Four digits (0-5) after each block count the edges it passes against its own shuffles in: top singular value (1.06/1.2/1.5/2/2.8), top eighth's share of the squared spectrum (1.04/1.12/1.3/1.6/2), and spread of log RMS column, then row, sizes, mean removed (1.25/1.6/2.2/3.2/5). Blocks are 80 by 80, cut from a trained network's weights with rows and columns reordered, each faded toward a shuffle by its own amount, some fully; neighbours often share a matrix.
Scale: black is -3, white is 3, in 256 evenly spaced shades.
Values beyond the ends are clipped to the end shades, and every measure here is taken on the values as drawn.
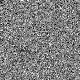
2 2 0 0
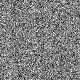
0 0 0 0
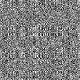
4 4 3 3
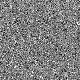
2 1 0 0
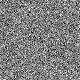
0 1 0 0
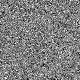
0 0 0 0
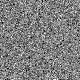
0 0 0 0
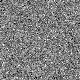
1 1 0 0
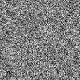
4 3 1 0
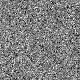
1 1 0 0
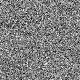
0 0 0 0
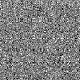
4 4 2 2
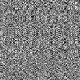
4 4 2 2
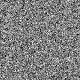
1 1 0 0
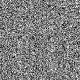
3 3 0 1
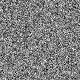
0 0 0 0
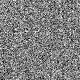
2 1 0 0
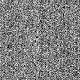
3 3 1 1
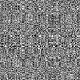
4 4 2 2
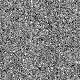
2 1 0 0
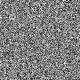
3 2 0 1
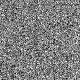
2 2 0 0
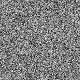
1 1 0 0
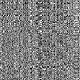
4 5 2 3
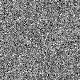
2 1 0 0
